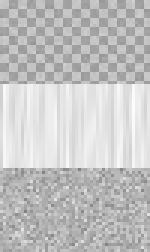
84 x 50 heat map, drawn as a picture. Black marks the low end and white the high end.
It is made of 3 by 1 panels. Panel 1,1: high, checkered. Panel 2,1: very high, streaked downward, faint in contrast. Panel 3,1: high, fine-grained.
